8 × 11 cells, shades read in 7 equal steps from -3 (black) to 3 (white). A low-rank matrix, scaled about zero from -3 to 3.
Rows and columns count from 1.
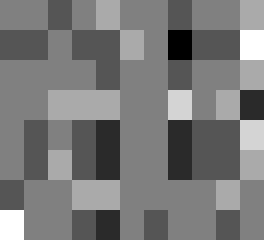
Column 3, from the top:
-1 0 0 1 0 1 0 0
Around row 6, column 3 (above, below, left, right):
0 0 -1 -1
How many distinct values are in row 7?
3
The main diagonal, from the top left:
0 -1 0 1 -2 0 0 0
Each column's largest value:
3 0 1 1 1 1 0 2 0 1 3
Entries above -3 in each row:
11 10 11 11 11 11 11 11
